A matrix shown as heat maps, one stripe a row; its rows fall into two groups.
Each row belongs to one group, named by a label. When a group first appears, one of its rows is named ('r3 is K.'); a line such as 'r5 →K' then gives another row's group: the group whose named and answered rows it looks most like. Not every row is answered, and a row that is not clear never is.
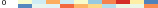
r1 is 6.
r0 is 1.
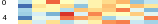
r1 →6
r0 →1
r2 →1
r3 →6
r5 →1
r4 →6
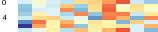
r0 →1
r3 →1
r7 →1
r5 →6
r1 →6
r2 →6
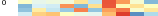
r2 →1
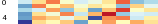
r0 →1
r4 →1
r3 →6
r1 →6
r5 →6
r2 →1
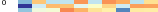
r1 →6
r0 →1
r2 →6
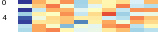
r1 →1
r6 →1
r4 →6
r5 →6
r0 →6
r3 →6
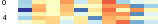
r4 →1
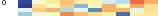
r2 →1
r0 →6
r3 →6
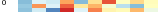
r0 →6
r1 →6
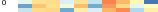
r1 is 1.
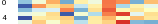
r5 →1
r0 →1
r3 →1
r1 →6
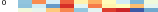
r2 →1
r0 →6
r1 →6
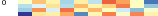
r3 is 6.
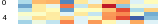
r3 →1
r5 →6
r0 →1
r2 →1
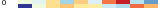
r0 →1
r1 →6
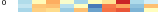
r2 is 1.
